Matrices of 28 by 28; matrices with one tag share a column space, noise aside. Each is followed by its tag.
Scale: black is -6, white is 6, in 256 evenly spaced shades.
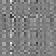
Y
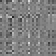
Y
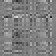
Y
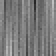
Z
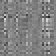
Y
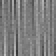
Z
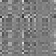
Y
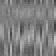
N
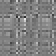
Y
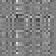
Y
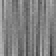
Z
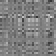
Y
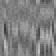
N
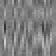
N
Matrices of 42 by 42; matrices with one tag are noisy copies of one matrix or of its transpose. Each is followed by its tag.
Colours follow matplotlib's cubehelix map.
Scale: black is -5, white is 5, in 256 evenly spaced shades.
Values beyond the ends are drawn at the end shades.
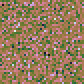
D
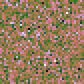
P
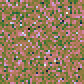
P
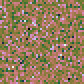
P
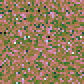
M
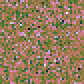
P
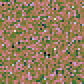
D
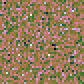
D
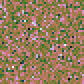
P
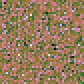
D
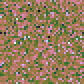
M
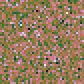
P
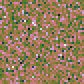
P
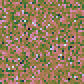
P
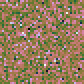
P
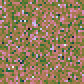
P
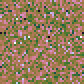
M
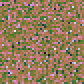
D
